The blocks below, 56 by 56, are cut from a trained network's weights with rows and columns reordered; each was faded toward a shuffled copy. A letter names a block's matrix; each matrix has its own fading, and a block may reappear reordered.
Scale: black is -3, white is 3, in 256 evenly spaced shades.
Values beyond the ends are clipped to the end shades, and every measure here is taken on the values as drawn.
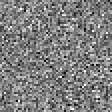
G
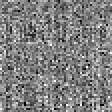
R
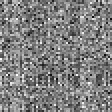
R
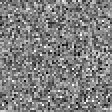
G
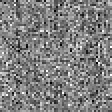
R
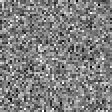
G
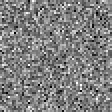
G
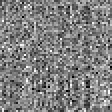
R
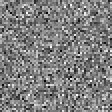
G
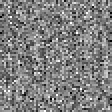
R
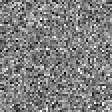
G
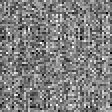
R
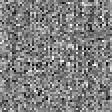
R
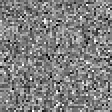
G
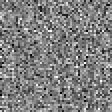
G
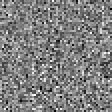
G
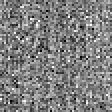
R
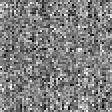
R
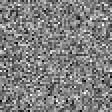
G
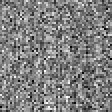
R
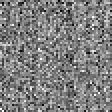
R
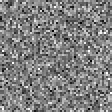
G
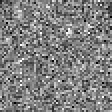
G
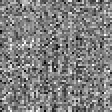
R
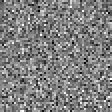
G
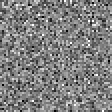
G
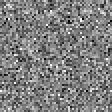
G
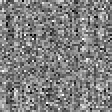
R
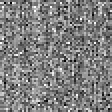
R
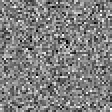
G
